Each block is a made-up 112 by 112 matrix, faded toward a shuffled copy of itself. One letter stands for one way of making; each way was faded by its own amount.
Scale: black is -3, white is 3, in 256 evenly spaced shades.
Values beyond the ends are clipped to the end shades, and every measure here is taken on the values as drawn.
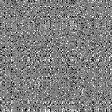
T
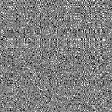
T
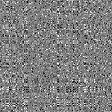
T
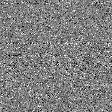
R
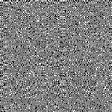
T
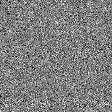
R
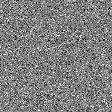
R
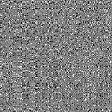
T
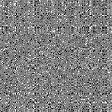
T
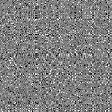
T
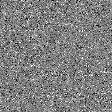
R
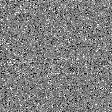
R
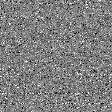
R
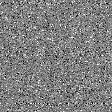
R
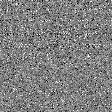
R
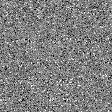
R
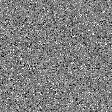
R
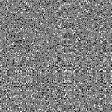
T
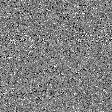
R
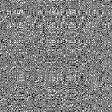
T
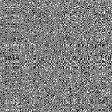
T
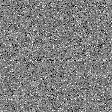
R
